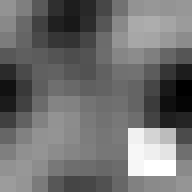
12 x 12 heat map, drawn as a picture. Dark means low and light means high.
Ninth with the highest average: bottom right. Roughest part: bottom right. Grain: blotchy. Odd patch: higher, in the bottom right. Ninth with the lowest average: middle right.
